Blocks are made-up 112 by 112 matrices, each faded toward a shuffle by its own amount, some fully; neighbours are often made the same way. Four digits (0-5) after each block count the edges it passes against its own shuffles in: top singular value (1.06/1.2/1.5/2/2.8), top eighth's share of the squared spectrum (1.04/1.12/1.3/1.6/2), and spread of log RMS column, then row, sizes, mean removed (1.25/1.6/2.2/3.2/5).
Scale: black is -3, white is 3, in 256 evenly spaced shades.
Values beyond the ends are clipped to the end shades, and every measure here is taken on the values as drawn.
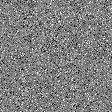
0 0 0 0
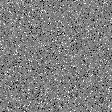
0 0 0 0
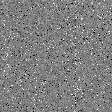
1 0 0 0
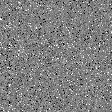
1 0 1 0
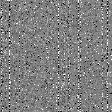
2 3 3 0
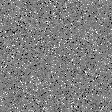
0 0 0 0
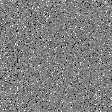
1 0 1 0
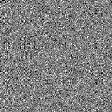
4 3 2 2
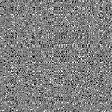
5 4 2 3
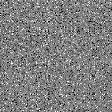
4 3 1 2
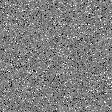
2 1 0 0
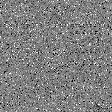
3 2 0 1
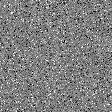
1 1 0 0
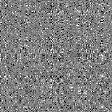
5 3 3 2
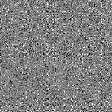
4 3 2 2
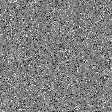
2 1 0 0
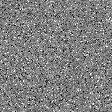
3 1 0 0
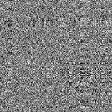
4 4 2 3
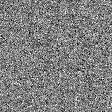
1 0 0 0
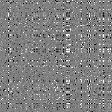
5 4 3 3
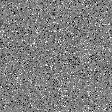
1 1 1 0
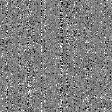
3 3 4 0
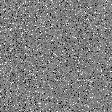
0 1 1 0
